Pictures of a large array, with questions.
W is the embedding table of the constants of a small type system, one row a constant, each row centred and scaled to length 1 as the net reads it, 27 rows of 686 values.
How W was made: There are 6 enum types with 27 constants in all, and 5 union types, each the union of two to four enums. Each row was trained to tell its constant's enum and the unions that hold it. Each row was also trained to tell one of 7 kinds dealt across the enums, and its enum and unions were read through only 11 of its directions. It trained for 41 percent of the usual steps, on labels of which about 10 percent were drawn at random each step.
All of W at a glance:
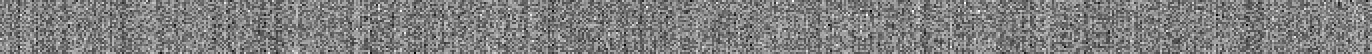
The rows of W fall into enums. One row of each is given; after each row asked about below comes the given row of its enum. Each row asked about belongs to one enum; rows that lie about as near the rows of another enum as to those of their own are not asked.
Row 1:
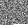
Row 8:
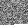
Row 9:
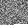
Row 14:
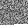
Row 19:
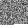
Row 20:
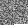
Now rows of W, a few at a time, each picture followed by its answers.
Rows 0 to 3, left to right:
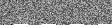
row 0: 20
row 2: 19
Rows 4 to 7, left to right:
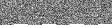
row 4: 1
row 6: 20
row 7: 9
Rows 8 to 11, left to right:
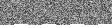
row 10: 20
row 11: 1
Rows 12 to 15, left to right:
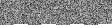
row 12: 8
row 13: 1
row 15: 20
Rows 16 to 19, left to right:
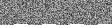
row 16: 9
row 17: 9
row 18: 1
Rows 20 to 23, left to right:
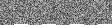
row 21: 8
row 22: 19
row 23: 8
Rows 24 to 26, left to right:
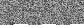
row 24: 19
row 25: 1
